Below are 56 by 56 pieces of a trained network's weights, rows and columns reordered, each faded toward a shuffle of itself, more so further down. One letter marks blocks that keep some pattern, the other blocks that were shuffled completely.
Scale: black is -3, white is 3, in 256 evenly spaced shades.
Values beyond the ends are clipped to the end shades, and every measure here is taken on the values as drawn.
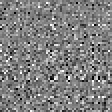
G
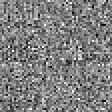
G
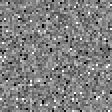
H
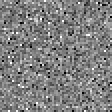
H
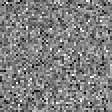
H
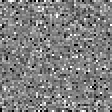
G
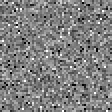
H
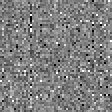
G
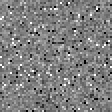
H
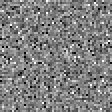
H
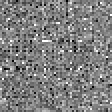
G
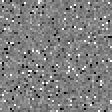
H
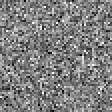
H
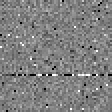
G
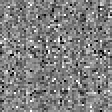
G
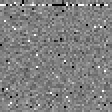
G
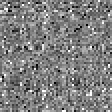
G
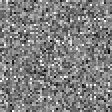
H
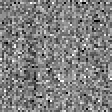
G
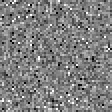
H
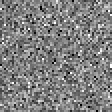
H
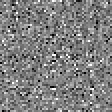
G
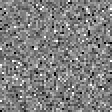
H
